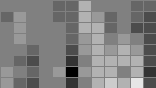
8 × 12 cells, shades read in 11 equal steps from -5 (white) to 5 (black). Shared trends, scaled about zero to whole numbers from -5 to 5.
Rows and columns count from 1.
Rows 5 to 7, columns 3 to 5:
1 0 0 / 2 0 0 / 1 0 -1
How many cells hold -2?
16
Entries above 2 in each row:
0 0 0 0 0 1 2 1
